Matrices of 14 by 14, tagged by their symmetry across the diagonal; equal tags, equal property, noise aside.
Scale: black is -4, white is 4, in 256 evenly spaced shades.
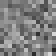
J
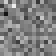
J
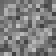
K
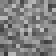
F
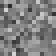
J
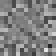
J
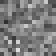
F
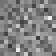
K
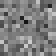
F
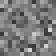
K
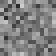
K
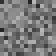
K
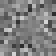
J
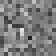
F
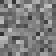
F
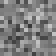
J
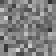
F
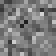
K
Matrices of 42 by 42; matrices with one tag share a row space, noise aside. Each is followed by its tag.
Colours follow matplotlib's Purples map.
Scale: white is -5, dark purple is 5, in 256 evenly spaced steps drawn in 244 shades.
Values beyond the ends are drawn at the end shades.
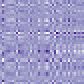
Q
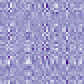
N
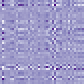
Q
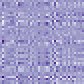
Q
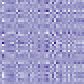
Q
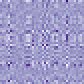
N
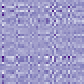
Q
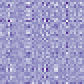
N
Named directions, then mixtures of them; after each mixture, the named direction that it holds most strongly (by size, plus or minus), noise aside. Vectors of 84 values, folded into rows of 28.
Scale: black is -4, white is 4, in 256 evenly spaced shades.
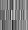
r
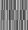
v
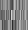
r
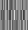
v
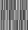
v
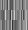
r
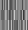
v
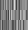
v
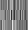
r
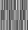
v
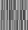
v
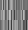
v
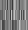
r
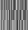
v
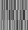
v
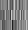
r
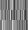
r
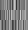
r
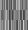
v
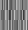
v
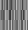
v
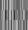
v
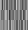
v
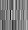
r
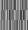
v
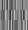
v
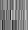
r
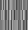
v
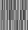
v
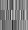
r
